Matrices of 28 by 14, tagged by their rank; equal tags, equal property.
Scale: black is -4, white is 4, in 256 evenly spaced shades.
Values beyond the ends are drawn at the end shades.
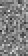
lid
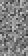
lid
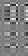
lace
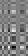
lace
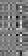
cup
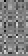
cup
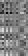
cup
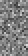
lid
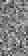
lid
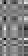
lace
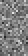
lid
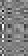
cup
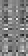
cup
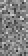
lid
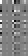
lace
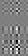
lace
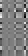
lace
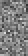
lid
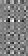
cup
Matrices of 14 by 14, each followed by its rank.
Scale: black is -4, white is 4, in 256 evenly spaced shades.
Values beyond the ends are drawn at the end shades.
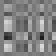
one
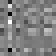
two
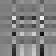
one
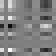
one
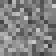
full rank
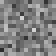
full rank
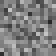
full rank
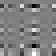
one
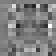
two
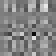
two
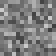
full rank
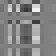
one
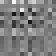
two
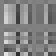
one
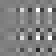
one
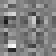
two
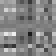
two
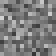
full rank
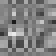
two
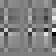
one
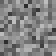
full rank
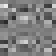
two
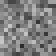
full rank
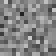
full rank
